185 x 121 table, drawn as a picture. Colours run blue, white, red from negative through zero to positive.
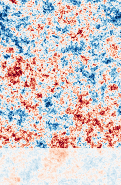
There are no regular stripes. The field is mottled with small blotches. Overall the values sit about 50% of the way up the scale. A horizontal seam about 80% of the way down splits the table, and the bottom part is calmer.
